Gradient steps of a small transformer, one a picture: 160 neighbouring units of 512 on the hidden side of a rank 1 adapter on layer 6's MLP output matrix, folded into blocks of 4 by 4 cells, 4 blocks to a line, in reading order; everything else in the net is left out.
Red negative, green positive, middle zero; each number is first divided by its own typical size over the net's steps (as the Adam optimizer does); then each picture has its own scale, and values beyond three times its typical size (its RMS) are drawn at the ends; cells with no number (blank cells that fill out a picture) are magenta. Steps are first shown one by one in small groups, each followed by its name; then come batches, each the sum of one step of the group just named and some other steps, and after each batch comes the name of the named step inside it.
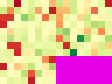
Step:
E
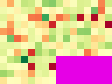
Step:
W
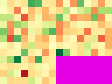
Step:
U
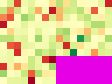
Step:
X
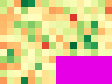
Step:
E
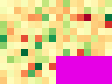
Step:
W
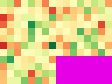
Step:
E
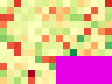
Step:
E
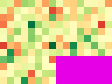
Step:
X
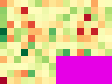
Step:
U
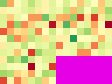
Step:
W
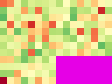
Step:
W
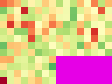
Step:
E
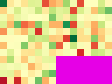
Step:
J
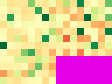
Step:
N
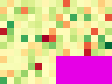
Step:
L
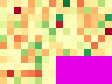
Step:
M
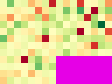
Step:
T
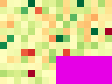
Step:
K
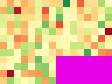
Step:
M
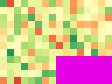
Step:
J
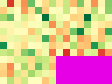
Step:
N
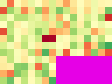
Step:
L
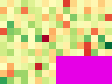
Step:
L
